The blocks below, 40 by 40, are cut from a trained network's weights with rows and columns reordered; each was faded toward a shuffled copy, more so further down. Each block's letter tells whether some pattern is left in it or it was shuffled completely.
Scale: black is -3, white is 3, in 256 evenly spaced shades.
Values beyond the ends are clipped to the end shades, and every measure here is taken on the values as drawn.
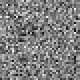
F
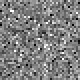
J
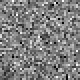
J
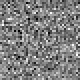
F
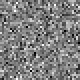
J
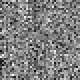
F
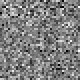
F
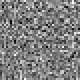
F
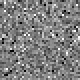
J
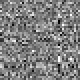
F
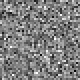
J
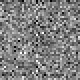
F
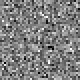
J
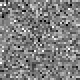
J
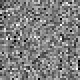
F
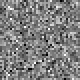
F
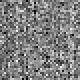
F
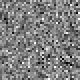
F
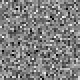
J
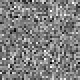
F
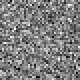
J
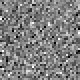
J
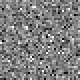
J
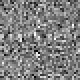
F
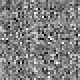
F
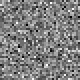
J
